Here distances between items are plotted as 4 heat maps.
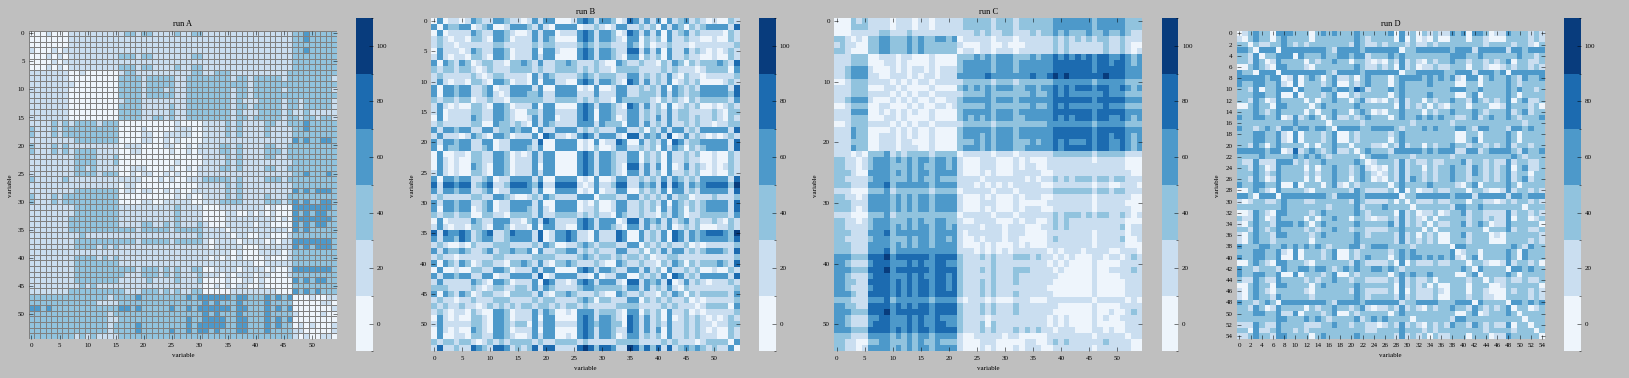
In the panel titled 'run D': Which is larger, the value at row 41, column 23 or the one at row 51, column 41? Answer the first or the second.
the second
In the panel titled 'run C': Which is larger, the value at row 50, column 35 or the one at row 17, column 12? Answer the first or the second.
the first
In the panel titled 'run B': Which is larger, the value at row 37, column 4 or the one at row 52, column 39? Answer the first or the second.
the second
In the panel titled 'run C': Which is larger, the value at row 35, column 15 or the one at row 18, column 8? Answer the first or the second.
the first
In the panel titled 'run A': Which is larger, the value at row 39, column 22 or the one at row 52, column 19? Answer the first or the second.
the second
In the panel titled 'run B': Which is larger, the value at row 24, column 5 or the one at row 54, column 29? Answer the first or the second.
the second
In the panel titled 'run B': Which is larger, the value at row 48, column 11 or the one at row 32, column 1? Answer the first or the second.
the first
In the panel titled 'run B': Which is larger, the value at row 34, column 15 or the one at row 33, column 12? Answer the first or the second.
the second
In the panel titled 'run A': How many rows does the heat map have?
55
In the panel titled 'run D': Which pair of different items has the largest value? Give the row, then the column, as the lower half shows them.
21, 10
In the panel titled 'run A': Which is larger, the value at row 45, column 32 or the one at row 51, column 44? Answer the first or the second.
the second
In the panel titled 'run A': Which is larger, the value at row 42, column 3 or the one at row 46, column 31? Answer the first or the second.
the first
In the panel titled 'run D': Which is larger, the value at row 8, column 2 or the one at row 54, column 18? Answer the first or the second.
the first
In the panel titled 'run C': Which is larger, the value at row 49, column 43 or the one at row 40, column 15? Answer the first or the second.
the second
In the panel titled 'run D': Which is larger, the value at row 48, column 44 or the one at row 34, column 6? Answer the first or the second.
the first
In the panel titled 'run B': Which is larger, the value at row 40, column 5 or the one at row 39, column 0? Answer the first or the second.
the first
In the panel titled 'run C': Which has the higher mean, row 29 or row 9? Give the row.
9
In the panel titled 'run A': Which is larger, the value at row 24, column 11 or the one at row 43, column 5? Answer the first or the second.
the first
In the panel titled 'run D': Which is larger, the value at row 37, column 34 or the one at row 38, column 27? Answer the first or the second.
the second
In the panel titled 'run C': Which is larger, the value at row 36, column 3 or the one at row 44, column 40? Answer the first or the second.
the first
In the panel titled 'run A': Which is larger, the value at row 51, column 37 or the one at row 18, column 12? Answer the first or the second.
the first
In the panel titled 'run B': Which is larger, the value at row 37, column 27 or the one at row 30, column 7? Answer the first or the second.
the first
